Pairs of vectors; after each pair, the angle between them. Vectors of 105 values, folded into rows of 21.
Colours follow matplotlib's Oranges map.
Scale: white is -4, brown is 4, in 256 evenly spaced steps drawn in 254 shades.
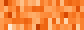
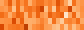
orthogonal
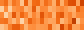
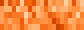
orthogonal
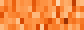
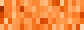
orthogonal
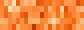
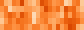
partly aligned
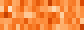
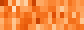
orthogonal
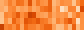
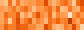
partly aligned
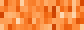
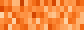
partly opposed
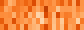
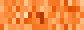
partly opposed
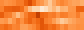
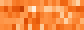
partly aligned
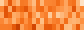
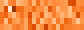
partly aligned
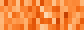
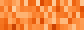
partly aligned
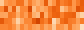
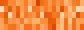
partly opposed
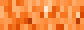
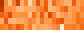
orthogonal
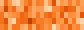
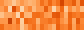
orthogonal
